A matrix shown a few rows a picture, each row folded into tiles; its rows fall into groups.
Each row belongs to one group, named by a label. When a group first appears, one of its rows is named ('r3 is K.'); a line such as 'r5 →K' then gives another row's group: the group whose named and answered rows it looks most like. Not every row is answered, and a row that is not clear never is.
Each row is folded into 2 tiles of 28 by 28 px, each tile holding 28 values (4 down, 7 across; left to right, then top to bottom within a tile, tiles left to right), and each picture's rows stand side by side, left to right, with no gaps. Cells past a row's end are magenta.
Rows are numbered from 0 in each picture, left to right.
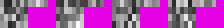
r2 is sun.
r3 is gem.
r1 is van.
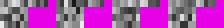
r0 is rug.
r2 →rug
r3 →rug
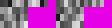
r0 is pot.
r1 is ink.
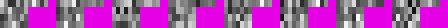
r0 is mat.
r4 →sun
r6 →pot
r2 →gem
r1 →pot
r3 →van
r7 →ink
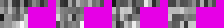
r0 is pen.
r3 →van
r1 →sun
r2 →van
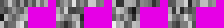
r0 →ink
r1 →gem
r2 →rug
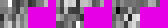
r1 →gem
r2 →sun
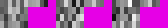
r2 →pot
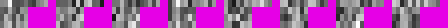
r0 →pen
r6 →ink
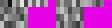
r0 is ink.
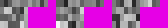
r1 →rug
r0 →rug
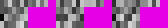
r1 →mat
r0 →ink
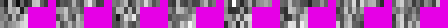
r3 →van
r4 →sun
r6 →mat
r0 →van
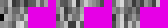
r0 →pen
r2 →pen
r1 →rug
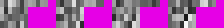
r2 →rug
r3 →sun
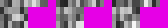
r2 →van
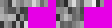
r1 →pot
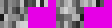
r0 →pen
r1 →mat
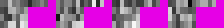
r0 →van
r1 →pen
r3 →gem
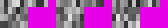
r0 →gem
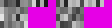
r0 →sun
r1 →ink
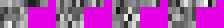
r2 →sun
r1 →pen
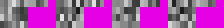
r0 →gem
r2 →rug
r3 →rug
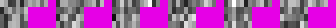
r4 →pot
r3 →sun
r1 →ink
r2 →pot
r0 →mat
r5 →gem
